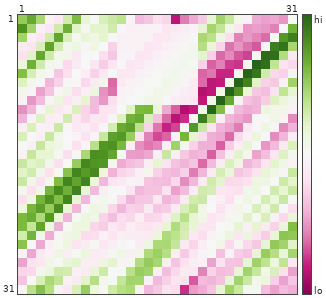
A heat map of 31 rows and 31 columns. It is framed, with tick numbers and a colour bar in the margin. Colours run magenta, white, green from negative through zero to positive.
Odd patch: calmer, in the top middle. Roughest part: top right. Grain: diagonal, up to the right. Calmest part: top middle. Ninth with the highest average: middle left. Mirror symmetry: none.
